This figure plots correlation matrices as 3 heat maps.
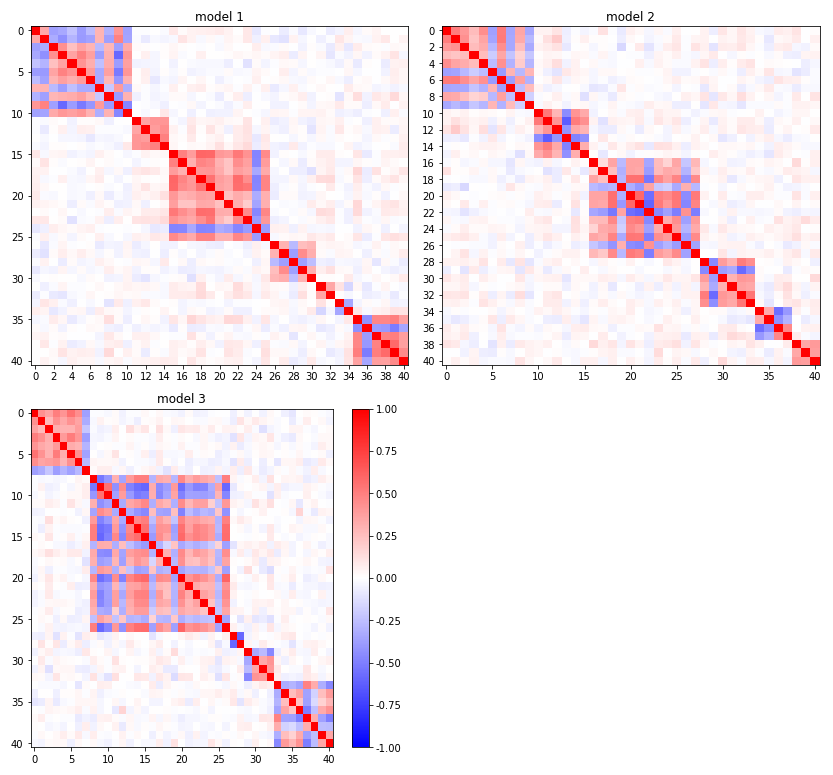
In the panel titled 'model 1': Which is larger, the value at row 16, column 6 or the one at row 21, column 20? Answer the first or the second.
the second
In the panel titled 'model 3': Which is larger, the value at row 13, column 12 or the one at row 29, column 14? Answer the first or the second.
the second
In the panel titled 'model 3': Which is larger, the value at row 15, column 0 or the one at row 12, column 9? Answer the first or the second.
the second
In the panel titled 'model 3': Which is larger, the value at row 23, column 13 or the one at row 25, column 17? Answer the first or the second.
the first
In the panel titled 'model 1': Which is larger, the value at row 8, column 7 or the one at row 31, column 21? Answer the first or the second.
the second
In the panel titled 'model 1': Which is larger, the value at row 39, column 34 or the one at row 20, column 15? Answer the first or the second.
the second
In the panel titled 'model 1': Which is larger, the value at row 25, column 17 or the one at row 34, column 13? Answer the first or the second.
the first
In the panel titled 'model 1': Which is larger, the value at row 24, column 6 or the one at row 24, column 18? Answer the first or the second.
the first
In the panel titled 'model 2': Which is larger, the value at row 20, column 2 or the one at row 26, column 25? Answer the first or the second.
the first
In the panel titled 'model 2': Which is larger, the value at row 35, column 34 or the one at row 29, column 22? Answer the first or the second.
the first
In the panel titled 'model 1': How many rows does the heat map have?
41
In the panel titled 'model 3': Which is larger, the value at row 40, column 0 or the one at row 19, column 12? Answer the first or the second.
the second
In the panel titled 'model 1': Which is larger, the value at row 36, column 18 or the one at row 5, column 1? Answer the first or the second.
the first
